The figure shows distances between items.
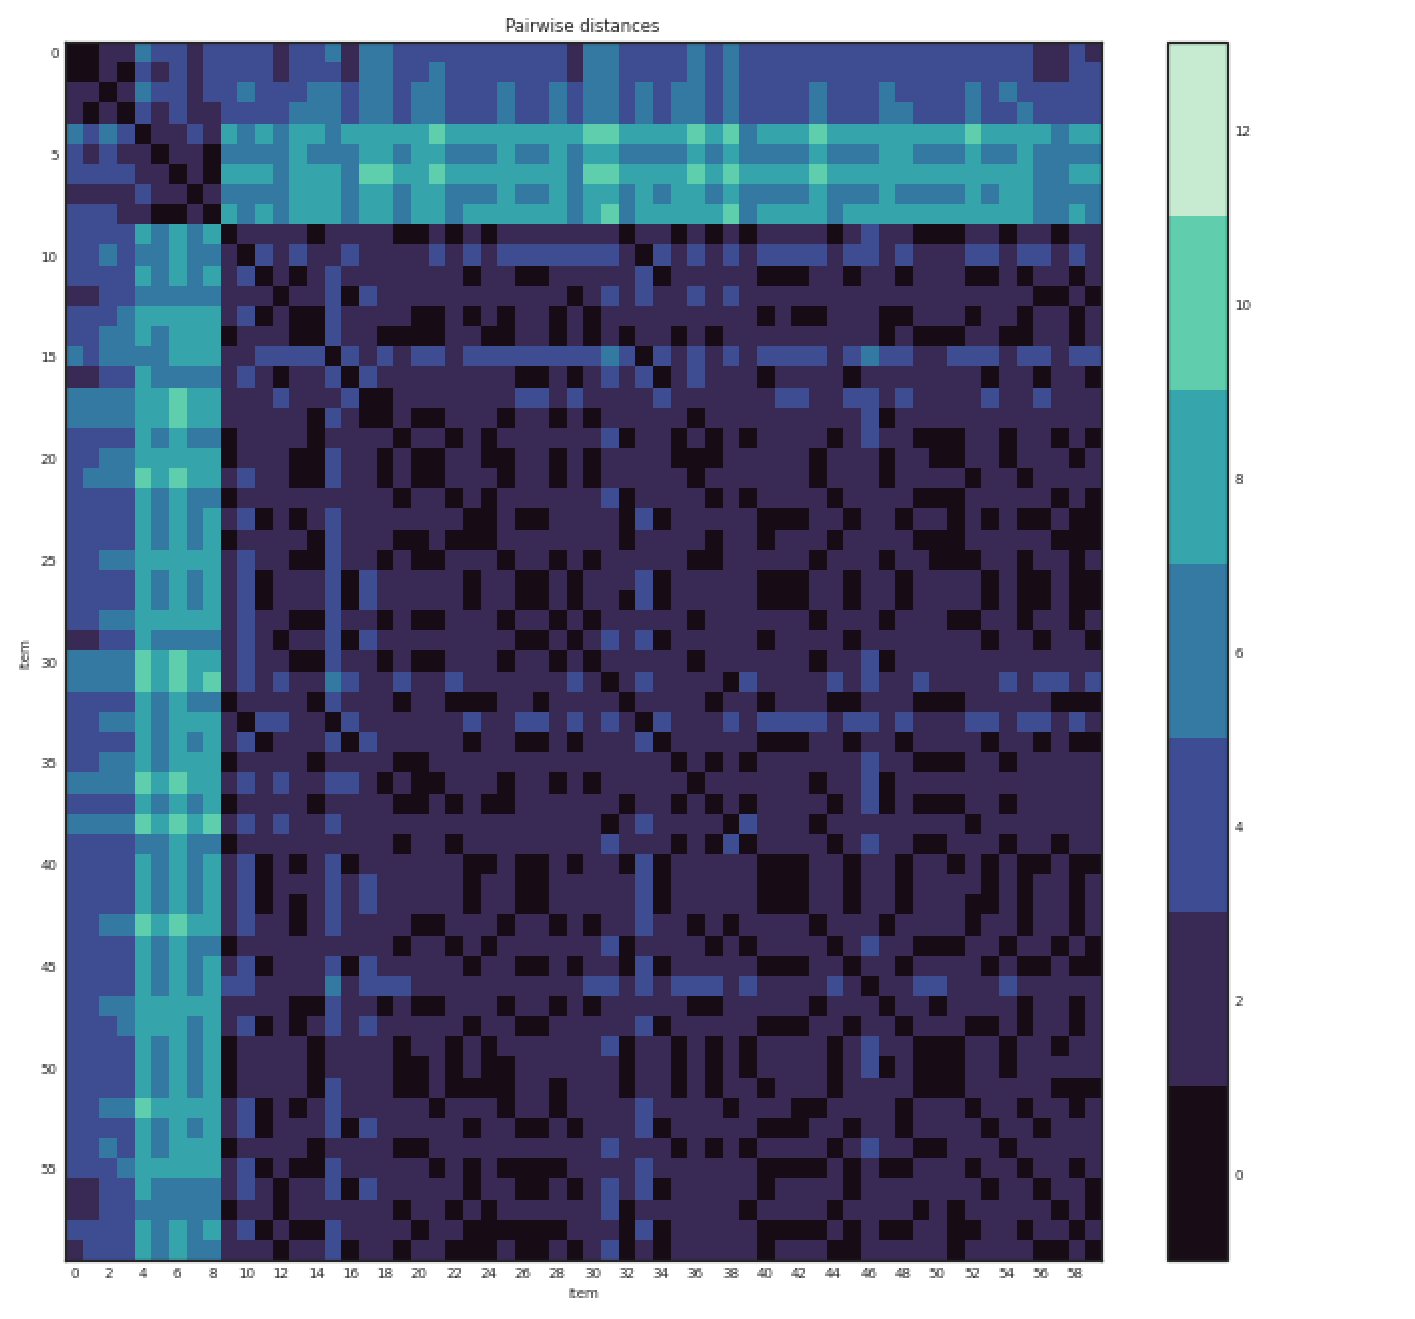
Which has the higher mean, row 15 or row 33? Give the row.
15
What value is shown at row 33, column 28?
2
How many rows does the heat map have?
60
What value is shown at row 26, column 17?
4
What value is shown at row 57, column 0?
2
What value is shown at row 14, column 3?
6
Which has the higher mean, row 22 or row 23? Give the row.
22
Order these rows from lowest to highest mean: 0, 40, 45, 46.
40, 45, 46, 0
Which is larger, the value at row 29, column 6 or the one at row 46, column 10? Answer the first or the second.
the first
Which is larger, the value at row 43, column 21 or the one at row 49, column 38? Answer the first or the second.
the second
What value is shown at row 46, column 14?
2
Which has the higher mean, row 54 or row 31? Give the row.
31
